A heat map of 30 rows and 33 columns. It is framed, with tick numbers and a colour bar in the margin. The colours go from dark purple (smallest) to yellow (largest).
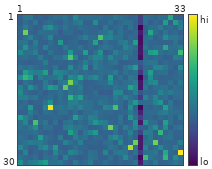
Histogram: skewed, a long tail of high values. Slope: none. Odd lines: column 25. Roughest part: bottom right.
